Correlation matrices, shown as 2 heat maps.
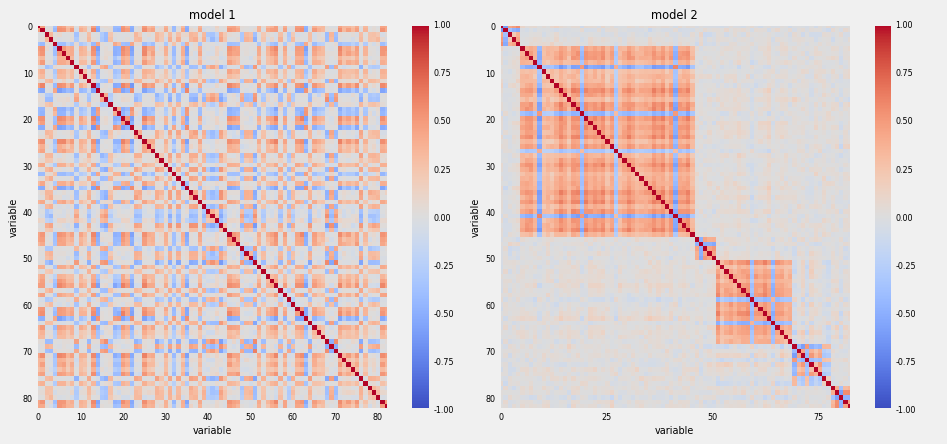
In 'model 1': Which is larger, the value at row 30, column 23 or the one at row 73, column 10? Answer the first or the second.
the second
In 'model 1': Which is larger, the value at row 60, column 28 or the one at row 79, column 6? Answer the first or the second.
the first
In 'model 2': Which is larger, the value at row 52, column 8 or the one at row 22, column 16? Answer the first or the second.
the second
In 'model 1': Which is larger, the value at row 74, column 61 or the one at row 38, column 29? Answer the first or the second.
the first
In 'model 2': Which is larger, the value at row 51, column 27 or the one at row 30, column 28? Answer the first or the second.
the second
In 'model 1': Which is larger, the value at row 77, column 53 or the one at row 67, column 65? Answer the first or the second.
the second
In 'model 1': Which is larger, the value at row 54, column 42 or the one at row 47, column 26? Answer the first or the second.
the second
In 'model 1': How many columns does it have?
83
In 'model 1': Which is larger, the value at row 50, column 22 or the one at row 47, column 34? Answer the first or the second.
the second
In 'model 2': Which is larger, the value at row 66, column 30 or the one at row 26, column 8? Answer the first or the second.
the second
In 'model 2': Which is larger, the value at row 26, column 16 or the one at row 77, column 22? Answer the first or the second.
the first
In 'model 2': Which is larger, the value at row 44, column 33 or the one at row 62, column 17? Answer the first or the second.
the first
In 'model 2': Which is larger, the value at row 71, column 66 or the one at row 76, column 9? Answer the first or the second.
the first
